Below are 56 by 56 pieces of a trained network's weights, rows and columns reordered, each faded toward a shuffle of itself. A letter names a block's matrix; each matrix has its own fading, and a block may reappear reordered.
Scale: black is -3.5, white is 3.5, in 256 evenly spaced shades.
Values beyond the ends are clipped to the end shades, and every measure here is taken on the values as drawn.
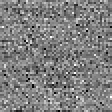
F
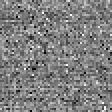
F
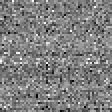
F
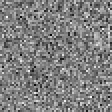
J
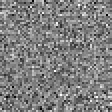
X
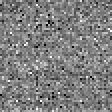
F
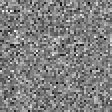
X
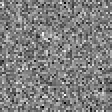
J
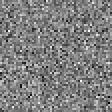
X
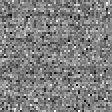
F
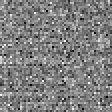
F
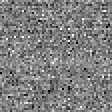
F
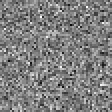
J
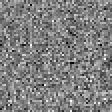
X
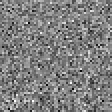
X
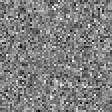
J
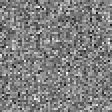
J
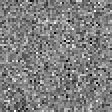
J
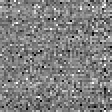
F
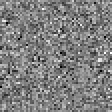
X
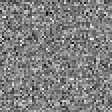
X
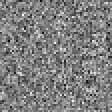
J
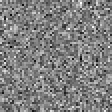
J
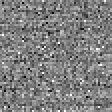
F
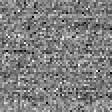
F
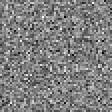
X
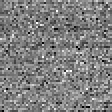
F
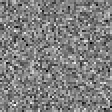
J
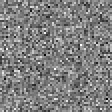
J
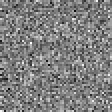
J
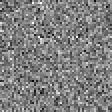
X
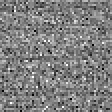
F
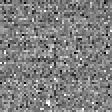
F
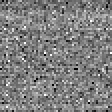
F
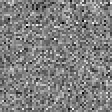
X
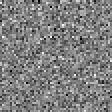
X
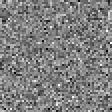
J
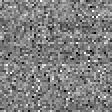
F
